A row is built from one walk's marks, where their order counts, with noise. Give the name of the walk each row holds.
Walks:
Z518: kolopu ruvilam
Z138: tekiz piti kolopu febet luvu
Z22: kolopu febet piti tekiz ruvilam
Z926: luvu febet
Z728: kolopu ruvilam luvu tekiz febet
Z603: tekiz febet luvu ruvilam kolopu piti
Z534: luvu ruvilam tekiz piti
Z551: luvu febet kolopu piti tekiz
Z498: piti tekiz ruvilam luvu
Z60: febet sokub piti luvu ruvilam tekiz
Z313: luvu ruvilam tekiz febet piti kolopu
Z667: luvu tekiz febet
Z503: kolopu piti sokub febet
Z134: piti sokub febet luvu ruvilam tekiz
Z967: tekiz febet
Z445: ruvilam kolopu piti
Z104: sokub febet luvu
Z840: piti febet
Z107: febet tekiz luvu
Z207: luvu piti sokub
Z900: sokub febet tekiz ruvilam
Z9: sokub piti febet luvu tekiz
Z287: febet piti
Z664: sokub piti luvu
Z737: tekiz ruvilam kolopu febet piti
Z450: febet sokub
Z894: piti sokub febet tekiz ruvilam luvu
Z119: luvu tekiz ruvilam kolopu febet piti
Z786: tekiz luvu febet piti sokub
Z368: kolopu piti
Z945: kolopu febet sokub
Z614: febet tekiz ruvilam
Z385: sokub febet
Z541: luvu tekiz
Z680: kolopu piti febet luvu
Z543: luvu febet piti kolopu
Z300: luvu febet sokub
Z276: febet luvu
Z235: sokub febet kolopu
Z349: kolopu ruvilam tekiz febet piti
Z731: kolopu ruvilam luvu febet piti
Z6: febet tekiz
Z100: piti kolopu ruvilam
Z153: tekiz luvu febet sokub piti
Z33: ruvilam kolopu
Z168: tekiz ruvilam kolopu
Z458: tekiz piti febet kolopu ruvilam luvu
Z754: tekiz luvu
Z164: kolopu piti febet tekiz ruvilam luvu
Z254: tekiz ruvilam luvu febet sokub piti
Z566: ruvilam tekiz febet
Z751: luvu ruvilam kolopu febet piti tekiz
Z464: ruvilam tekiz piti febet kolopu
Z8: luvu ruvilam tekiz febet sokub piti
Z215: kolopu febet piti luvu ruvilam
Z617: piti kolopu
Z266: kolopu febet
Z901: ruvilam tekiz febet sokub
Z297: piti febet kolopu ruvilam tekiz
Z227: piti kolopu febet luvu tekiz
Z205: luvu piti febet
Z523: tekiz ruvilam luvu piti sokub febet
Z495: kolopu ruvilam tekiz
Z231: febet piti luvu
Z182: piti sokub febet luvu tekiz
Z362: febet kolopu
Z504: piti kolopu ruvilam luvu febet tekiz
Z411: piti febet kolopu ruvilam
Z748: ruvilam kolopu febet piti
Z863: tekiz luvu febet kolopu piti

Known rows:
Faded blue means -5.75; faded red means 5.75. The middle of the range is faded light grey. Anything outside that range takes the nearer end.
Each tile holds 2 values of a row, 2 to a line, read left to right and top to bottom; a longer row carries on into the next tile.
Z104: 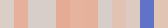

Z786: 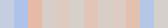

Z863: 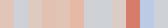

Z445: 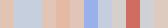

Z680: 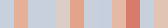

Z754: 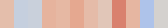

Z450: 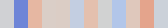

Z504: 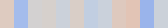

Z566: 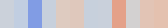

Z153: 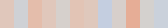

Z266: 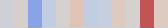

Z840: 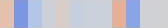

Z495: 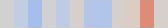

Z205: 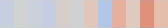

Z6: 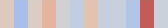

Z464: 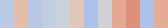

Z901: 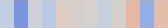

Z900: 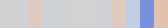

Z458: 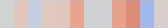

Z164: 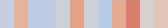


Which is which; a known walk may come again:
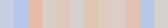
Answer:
Z786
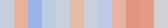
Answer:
Z728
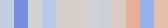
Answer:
Z901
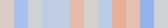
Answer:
Z894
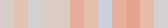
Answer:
Z107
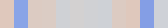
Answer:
Z227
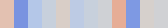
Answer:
Z840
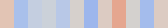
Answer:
Z617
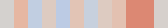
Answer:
Z362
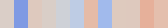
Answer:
Z541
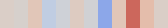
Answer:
Z534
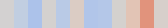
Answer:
Z495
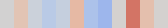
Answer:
Z349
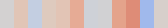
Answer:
Z458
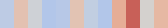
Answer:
Z313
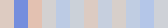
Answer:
Z182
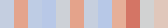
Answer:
Z164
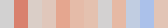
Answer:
Z664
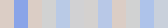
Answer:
Z134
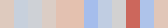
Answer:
Z748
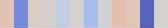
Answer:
Z411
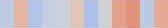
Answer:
Z464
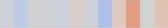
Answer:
Z751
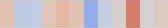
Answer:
Z445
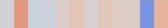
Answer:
Z235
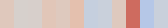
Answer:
Z603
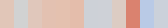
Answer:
Z863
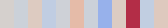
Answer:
Z119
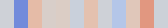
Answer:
Z450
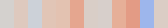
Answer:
Z138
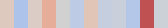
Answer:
Z6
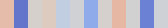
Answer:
Z100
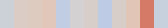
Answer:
Z60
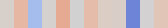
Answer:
Z385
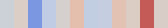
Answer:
Z266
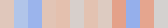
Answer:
Z967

